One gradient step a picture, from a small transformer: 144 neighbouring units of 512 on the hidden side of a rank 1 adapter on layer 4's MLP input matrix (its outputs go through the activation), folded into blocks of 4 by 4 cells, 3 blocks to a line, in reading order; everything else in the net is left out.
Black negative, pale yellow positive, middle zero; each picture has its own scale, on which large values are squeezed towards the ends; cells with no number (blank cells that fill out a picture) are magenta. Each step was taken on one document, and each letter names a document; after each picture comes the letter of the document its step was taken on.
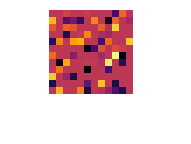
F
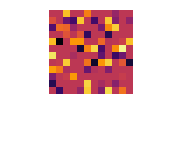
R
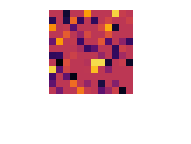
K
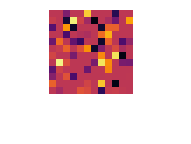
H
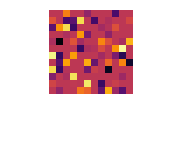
R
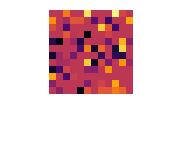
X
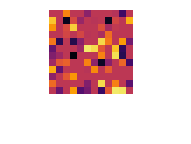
K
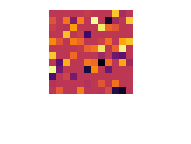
F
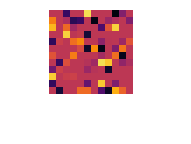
F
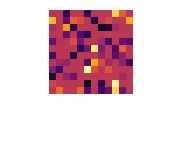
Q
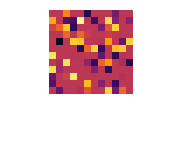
R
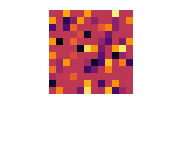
R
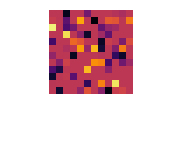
Q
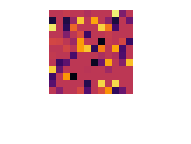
F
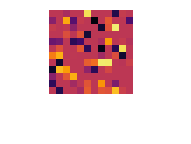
X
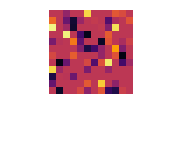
F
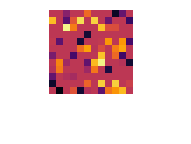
K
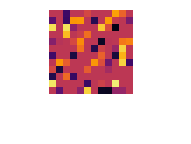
Q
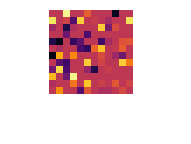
X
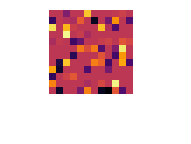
Q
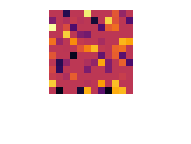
Q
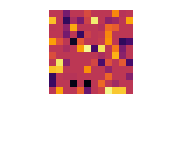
H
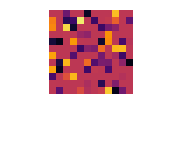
R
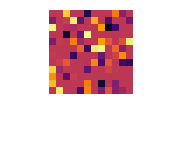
Q
